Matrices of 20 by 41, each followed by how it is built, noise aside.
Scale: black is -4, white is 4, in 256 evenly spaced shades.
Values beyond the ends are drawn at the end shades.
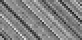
Toeplitz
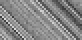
Toeplitz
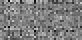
low rank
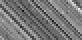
Toeplitz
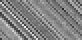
Toeplitz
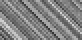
Toeplitz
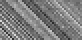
Toeplitz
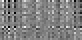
low rank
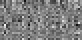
low rank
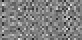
low rank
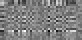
low rank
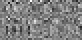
low rank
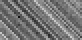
Toeplitz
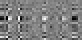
low rank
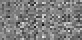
low rank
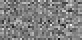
low rank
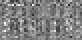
low rank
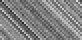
Toeplitz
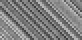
Toeplitz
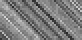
Toeplitz
